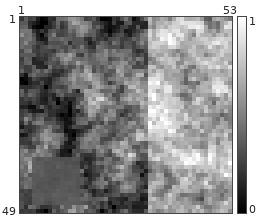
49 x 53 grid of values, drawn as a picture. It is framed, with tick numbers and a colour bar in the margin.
Calmest part: bottom left. Odd patch: calmer, in the bottom left. Seam: vertical, 60% of the way across, the right part higher. Grain: blotchy.
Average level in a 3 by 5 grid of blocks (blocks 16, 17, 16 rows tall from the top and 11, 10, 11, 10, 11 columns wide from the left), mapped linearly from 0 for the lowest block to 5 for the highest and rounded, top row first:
0 1 1 4 4 / 0 1 2 5 4 / 1 0 1 4 4
